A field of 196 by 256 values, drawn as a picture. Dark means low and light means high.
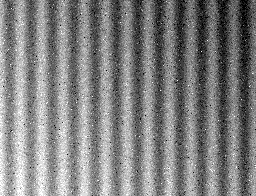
The bottom left is the ninth with the highest average. Upright stripes repeat 12 times across the table. Overall the values sit about 50% of the way up the scale. There is an overall slope up to the bottom left. The top right is the ninth with the lowest average.
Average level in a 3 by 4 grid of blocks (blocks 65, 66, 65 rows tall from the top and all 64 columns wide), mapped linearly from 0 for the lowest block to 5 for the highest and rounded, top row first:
3210 | 4321 | 5432
